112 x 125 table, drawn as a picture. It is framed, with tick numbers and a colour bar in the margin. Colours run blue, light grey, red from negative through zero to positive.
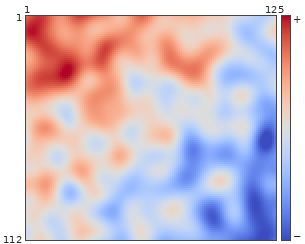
There are no lone odd cells. The field is smooth, with broad soft blobs. The histogram is bell-shaped. The ninth with the lowest average is the bottom right. The field climbs toward the top left.
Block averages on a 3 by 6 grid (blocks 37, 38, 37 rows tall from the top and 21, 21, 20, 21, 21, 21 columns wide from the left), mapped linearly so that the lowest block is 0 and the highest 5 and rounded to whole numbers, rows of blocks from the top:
5 4 4 3 3 2
3 3 3 2 2 1
3 2 2 2 1 0
